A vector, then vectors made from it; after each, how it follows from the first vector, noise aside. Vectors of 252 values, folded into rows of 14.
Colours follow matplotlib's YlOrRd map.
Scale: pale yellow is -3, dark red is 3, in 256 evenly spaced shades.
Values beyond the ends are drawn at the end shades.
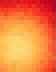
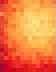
reversed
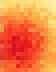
negated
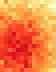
negated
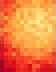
reversed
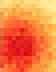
negated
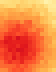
negated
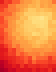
reversed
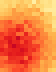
negated
